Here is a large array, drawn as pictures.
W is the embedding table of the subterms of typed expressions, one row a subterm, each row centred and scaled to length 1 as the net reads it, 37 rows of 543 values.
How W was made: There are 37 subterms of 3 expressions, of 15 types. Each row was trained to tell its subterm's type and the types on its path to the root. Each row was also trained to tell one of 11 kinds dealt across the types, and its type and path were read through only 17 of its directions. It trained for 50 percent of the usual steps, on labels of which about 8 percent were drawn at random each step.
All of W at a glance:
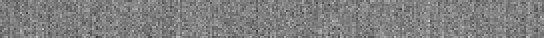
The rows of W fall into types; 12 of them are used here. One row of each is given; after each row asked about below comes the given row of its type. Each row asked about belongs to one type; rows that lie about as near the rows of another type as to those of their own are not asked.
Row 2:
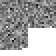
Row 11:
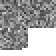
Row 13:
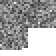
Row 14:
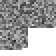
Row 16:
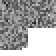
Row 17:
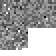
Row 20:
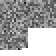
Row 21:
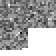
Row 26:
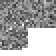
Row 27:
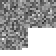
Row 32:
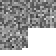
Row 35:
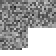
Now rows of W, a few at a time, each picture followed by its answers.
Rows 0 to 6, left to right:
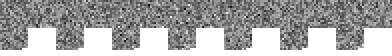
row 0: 35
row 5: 2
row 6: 17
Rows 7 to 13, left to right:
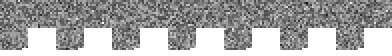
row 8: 11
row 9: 17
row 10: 35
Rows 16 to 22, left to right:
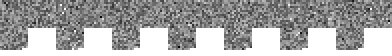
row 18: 27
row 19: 20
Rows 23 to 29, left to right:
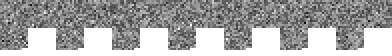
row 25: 32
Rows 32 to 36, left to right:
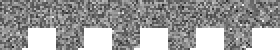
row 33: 32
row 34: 26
